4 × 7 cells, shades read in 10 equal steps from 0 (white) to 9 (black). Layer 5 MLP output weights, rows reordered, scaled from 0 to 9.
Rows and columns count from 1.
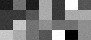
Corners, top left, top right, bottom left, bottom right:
8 6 2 4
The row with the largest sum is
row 1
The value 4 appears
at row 3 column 4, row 3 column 7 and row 4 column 7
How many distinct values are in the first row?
6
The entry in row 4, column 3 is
5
